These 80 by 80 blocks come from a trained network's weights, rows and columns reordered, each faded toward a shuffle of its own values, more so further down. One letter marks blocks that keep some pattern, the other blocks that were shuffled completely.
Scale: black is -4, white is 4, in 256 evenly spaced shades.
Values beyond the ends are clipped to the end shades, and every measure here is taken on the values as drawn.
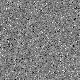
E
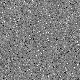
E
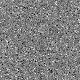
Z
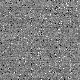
Z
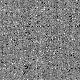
Z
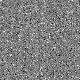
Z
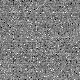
Z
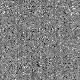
Z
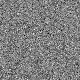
E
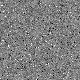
E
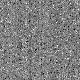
Z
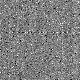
Z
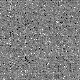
Z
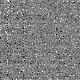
Z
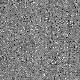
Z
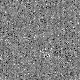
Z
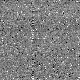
Z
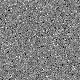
E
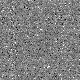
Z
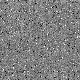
Z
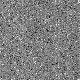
Z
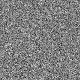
E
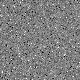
E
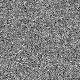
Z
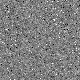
E
